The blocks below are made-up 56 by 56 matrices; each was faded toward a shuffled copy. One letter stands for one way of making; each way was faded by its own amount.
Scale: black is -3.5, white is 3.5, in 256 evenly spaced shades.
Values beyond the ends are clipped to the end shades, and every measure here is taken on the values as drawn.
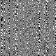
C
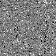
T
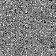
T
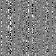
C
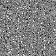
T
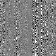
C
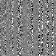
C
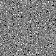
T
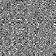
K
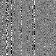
C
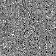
T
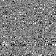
K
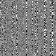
C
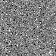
T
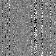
C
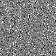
T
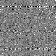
K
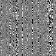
C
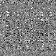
K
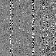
C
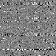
K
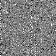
T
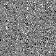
T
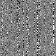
C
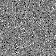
T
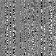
C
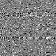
K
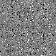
T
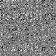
K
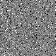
T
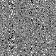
T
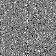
T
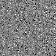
T
